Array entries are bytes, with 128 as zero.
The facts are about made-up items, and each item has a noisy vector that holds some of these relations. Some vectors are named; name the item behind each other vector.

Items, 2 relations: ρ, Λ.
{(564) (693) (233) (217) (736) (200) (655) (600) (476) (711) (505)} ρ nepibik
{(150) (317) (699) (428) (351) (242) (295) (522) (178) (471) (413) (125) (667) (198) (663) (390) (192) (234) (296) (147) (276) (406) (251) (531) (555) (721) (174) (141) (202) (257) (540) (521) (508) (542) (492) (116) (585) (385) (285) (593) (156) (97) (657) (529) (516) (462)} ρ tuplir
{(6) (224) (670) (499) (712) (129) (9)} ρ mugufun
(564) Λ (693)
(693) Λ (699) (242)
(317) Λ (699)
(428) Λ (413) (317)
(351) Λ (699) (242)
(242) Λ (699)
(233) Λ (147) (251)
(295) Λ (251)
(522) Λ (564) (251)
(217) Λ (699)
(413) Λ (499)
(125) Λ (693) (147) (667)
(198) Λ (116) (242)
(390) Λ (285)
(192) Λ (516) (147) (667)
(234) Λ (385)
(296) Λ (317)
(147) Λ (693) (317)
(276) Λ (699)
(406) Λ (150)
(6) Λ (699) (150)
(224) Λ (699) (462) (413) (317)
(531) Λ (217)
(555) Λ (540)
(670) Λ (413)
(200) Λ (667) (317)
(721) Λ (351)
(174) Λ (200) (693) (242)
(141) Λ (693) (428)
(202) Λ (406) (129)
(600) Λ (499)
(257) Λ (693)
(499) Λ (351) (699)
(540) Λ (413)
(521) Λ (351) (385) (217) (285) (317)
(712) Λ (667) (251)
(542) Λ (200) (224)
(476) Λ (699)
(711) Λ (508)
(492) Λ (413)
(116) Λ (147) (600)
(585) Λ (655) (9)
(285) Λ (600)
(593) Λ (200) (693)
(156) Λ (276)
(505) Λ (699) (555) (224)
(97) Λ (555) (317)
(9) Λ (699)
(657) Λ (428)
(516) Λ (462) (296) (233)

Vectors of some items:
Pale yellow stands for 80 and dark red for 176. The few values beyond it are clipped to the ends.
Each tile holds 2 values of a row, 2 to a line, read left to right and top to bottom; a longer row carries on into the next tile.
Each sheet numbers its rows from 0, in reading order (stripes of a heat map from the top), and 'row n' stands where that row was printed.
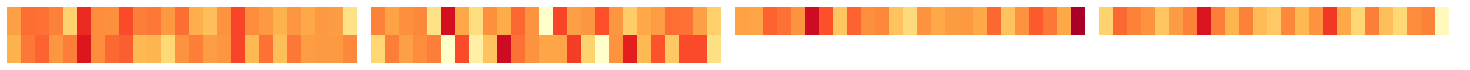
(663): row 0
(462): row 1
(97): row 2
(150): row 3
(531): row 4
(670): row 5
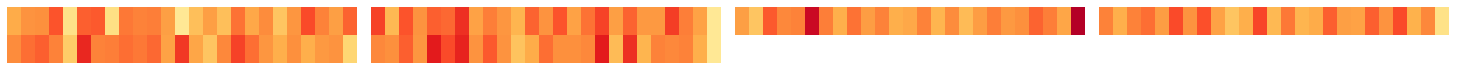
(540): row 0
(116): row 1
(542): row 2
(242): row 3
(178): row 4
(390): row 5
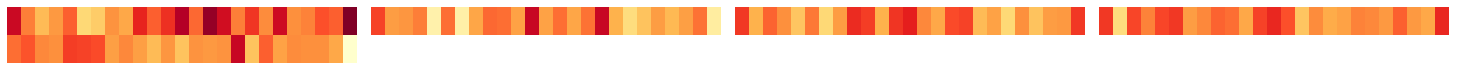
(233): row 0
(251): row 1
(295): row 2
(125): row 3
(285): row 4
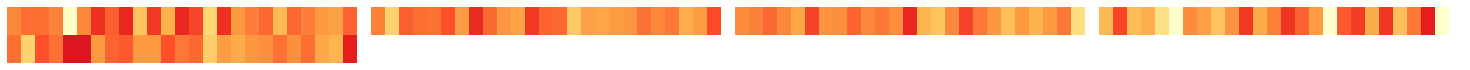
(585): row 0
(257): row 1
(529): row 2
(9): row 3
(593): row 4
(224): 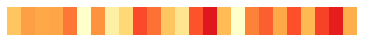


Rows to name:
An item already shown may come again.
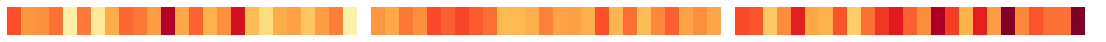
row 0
(251)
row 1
(721)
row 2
(200)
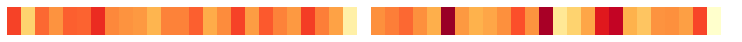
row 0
(116)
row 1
(508)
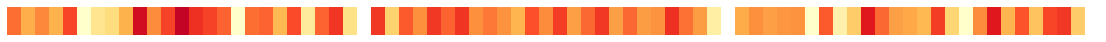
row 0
(712)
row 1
(116)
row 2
(670)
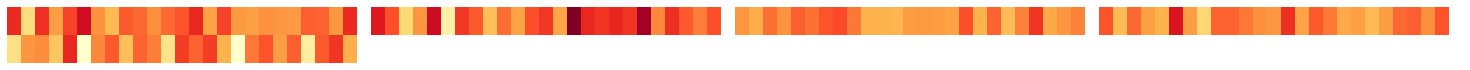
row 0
(192)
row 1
(600)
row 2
(721)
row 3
(516)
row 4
(6)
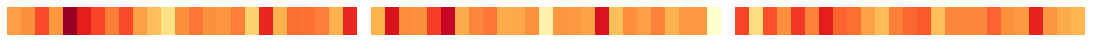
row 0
(521)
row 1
(385)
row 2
(198)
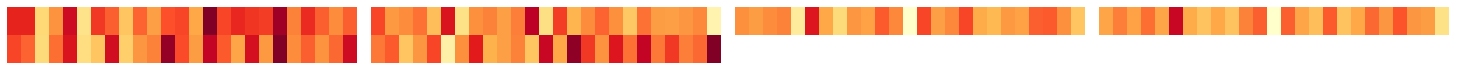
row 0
(600)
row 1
(667)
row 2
(462)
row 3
(317)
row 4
(693)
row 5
(476)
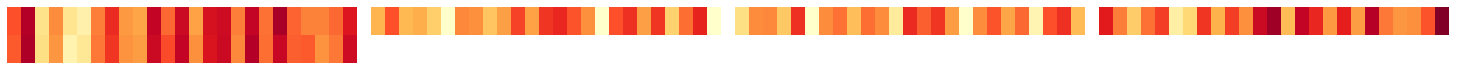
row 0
(655)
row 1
(9)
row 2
(6)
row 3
(564)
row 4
(655)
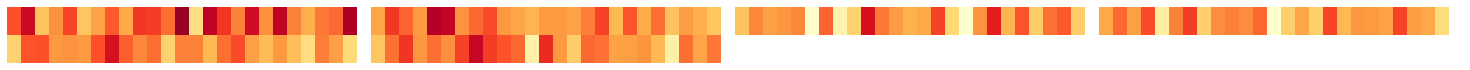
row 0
(736)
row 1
(234)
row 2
(670)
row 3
(413)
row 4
(406)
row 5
(202)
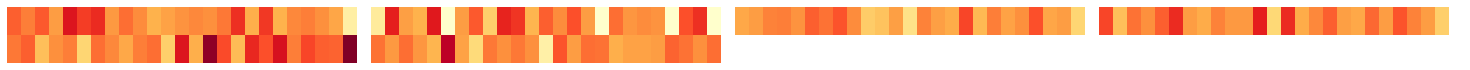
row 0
(390)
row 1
(129)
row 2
(351)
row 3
(147)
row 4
(505)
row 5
(296)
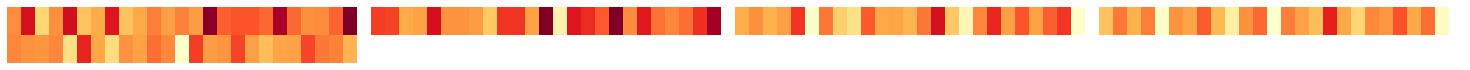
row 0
(217)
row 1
(711)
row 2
(499)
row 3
(699)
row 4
(462)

